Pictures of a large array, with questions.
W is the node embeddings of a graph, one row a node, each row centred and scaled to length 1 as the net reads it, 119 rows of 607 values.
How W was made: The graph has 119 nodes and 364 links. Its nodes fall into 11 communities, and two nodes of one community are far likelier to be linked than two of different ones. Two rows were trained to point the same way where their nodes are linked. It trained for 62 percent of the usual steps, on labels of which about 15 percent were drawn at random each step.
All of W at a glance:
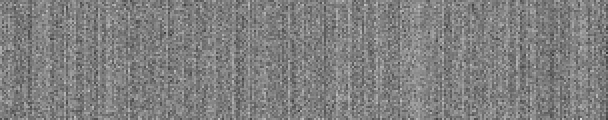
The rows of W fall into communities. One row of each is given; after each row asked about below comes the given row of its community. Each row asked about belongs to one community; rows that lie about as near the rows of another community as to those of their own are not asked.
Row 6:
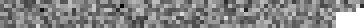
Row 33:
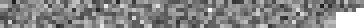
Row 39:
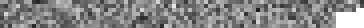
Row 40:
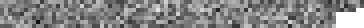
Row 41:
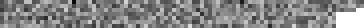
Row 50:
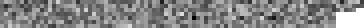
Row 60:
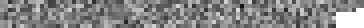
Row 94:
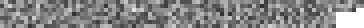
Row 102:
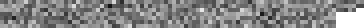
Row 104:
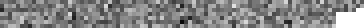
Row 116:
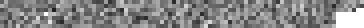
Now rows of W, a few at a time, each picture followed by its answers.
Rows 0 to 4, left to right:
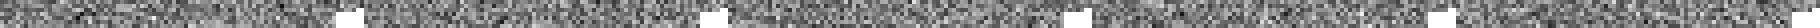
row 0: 116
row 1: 102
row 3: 39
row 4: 94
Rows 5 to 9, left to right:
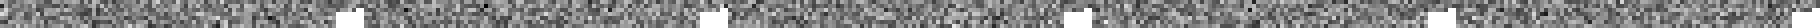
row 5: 116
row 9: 50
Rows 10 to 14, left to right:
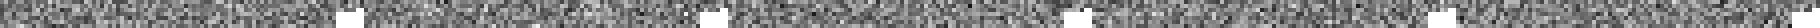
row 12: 40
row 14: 94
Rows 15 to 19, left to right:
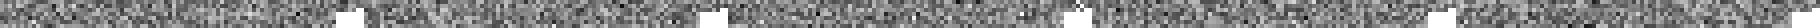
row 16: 39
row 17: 102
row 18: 50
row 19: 33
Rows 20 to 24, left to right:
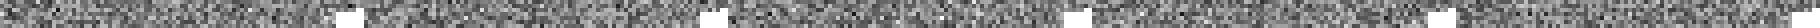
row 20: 6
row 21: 104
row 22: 33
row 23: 104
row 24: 6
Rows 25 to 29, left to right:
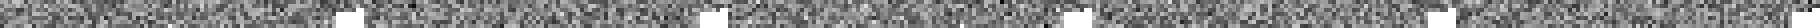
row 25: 60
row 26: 33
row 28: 40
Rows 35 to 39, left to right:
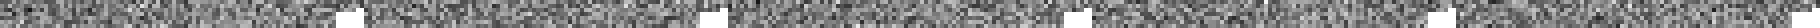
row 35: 116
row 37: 104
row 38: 116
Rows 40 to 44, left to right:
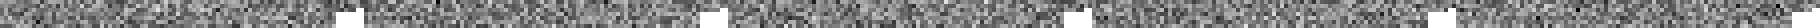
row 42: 40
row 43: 60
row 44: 102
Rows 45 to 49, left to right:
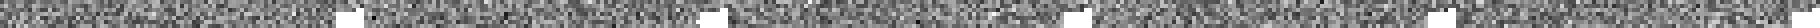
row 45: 40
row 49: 104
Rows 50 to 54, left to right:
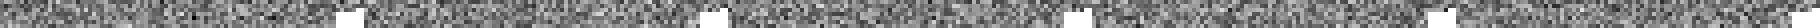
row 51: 41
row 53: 40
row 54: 41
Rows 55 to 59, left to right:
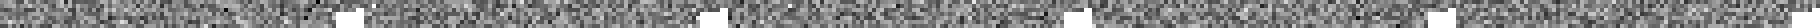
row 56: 50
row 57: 50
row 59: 60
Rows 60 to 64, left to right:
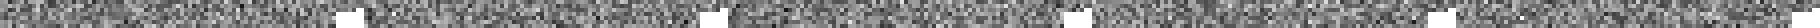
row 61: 94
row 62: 41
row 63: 60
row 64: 102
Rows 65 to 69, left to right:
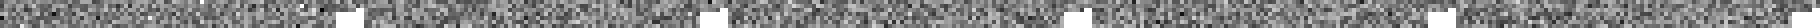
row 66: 60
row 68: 104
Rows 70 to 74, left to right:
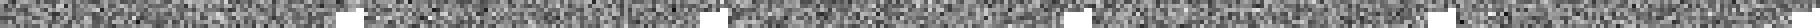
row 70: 116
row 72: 41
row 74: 94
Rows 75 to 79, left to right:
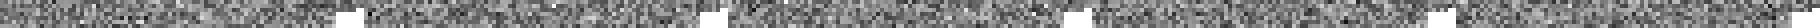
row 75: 102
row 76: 60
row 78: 33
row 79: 39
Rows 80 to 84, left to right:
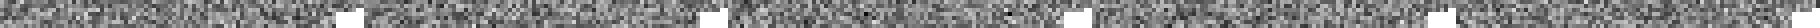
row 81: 40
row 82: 104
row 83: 60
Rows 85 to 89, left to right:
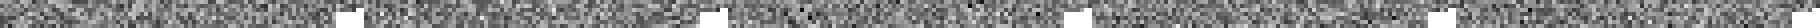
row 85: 39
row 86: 50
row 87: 39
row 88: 102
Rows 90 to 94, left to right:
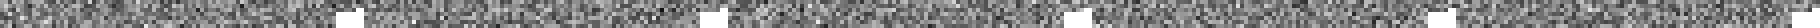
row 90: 60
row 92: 104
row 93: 102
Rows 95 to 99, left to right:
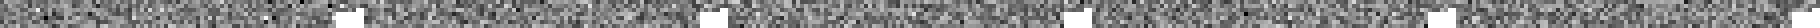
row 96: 94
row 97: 39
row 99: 40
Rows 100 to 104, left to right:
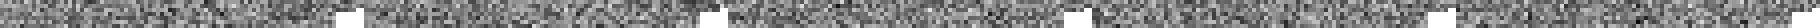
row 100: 102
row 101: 40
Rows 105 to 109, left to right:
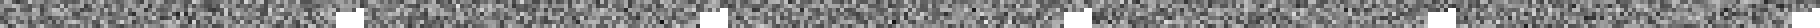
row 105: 94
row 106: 41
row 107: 41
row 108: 102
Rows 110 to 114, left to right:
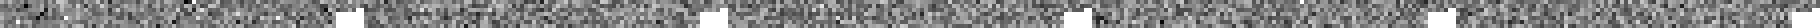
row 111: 6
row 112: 50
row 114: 104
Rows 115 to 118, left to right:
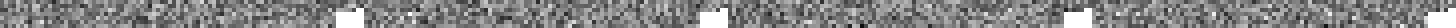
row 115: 40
